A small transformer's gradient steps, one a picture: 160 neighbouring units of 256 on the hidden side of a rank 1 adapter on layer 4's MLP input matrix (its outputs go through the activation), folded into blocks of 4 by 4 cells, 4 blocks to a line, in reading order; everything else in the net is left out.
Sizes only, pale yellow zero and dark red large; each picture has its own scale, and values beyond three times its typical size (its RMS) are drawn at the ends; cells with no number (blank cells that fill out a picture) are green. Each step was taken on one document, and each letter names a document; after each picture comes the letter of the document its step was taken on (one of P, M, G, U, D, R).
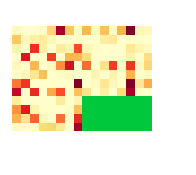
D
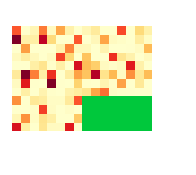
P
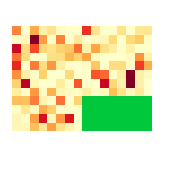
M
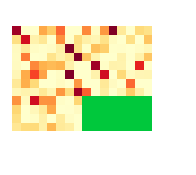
M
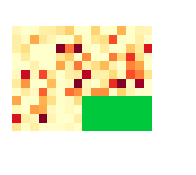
P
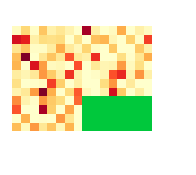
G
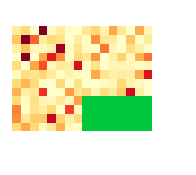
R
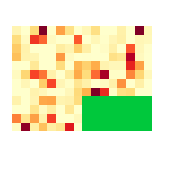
P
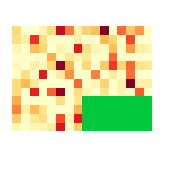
D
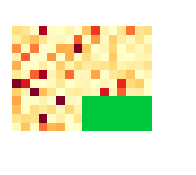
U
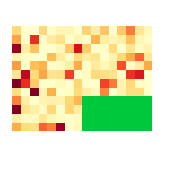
U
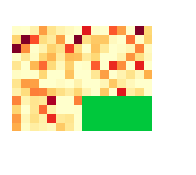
R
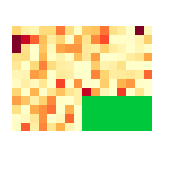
R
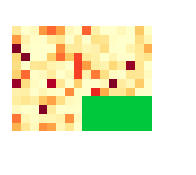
P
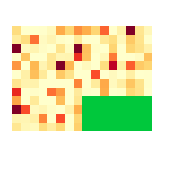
D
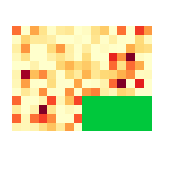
P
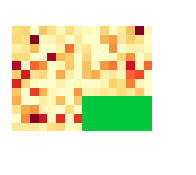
U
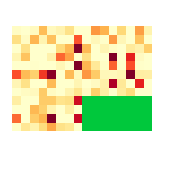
P
